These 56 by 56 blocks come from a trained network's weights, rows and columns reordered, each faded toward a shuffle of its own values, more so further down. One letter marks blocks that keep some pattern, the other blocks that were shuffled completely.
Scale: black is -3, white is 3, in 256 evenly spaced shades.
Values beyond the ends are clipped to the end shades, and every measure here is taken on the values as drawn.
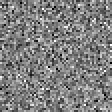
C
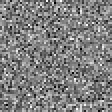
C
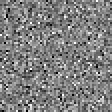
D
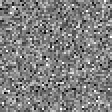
C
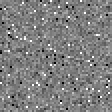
C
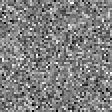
C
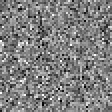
D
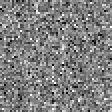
D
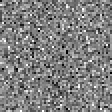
D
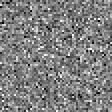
C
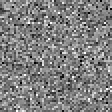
C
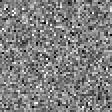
C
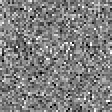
D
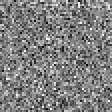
D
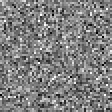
C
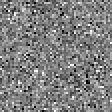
D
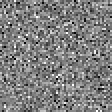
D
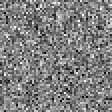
D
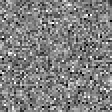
D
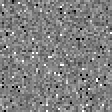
C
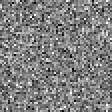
C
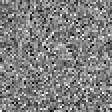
C
